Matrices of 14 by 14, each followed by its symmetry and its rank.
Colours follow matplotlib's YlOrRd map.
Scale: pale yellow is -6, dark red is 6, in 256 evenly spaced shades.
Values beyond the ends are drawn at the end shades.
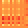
neither, rank one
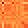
symmetric, rank two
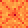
symmetric, rank three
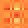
neither, rank one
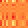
neither, rank one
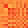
symmetric, rank three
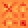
symmetric, rank three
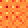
symmetric, rank two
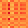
neither, rank one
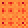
symmetric, rank two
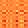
neither, rank one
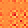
symmetric, rank two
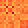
symmetric, rank three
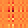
neither, rank one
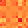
symmetric, rank two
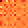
symmetric, rank three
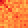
symmetric, rank three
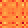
symmetric, rank two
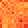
symmetric, rank three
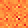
symmetric, rank three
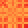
symmetric, rank two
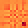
symmetric, rank two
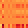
neither, rank one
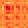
symmetric, rank two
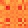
symmetric, rank two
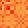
symmetric, rank three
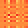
neither, rank one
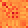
symmetric, rank three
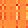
neither, rank one
